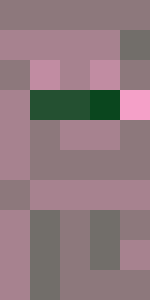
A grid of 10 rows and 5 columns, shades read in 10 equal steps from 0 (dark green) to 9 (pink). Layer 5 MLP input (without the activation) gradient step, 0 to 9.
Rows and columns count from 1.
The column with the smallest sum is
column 2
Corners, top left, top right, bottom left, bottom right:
5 5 6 5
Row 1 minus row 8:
-1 1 0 1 0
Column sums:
57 47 50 48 55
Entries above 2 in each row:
5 5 5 2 5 5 5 5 5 5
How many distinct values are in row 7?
2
